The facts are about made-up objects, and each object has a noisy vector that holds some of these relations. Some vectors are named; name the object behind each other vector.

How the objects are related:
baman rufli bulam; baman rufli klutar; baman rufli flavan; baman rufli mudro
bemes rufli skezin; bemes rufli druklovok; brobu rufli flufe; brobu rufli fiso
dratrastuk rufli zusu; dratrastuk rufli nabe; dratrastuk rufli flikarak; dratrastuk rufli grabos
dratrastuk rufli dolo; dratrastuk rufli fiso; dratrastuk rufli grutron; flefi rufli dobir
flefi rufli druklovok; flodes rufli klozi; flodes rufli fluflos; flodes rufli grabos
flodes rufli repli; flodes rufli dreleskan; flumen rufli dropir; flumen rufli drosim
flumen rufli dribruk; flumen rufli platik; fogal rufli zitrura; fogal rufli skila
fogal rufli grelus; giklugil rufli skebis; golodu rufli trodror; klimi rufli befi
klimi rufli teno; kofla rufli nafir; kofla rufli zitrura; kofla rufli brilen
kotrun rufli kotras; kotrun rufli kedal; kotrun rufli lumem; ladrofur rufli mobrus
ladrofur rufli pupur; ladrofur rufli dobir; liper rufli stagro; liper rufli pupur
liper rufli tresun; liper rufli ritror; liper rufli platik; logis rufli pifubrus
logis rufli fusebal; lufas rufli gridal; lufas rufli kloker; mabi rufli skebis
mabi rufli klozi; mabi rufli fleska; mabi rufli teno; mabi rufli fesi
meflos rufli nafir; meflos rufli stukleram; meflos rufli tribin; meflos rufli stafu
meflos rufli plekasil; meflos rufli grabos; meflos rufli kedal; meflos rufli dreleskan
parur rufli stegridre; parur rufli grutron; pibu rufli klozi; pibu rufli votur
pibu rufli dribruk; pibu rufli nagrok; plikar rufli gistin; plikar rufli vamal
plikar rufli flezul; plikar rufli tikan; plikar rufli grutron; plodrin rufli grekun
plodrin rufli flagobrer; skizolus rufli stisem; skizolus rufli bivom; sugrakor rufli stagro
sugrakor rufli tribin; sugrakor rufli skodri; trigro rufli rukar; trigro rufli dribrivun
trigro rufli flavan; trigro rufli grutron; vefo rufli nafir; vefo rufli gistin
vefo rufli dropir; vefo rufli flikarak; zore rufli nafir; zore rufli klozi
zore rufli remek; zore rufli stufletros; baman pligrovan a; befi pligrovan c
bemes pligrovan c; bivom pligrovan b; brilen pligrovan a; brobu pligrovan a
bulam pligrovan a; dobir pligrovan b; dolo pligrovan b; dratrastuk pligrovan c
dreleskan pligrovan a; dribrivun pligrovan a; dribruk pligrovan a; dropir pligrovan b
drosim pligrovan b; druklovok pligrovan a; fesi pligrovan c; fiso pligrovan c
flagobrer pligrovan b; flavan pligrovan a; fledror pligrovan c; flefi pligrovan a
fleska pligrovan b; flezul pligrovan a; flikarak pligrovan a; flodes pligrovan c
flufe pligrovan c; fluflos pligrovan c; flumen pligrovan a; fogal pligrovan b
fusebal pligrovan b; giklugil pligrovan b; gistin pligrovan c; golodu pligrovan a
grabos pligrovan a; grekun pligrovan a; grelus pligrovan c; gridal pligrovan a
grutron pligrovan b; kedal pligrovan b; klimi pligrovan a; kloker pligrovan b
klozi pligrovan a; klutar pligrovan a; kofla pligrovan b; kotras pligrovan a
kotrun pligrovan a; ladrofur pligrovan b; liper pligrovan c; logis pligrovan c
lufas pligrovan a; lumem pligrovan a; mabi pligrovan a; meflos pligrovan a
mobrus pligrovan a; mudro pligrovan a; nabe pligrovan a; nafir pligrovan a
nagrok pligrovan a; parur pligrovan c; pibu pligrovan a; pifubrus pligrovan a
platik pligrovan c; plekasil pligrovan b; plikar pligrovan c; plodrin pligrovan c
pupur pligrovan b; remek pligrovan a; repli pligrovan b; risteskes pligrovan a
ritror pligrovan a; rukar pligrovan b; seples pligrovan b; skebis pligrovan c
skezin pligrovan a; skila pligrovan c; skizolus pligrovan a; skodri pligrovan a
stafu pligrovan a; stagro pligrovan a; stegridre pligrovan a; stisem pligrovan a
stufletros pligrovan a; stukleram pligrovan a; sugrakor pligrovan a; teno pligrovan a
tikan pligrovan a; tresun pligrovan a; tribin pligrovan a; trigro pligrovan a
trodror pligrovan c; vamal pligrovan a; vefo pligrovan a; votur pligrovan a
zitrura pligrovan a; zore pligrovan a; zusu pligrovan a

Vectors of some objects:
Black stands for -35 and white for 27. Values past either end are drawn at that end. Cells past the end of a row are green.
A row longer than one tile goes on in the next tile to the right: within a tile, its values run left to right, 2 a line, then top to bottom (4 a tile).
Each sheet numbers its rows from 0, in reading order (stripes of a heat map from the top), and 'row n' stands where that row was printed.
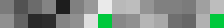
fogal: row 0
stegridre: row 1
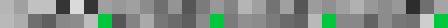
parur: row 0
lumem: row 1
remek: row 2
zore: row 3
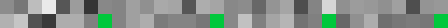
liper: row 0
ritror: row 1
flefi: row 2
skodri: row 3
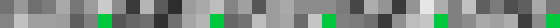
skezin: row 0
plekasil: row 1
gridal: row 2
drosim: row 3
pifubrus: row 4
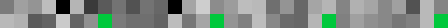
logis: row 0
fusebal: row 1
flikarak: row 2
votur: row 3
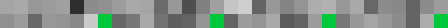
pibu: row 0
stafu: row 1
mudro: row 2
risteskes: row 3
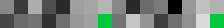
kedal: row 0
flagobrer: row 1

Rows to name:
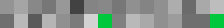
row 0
klimi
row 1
mobrus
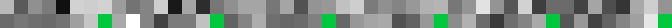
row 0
rukar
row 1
plodrin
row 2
tribin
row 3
flavan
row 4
fluflos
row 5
fleska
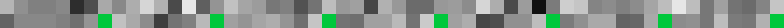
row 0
kotrun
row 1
gistin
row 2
brobu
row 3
lufas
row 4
flodes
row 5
dribrivun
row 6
trigro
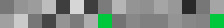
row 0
fledror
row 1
sugrakor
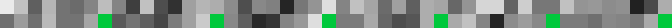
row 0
baman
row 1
repli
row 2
kofla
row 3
nafir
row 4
platik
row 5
meflos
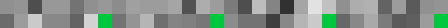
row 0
stisem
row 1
stagro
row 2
dropir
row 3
dreleskan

